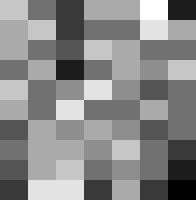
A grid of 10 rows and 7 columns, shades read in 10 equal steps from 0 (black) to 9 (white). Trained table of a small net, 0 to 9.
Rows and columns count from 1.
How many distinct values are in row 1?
6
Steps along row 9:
up up down up down down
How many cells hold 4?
19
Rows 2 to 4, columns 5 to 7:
4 8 6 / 6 4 4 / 6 5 7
